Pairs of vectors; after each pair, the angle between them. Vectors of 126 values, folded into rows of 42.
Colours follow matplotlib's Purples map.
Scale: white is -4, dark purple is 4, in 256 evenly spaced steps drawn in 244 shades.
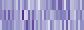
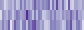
orthogonal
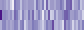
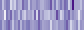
orthogonal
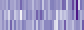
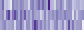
partly opposed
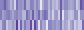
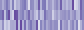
partly aligned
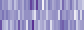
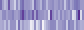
orthogonal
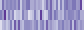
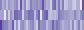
nearly opposite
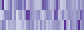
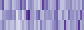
nearly parallel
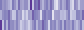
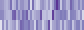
nearly opposite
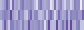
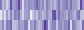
partly opposed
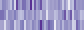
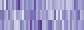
partly aligned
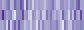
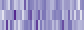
nearly opposite
